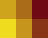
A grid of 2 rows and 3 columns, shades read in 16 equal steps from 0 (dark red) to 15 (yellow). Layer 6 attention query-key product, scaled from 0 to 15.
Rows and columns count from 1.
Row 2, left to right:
15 10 3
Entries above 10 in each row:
1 1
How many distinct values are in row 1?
3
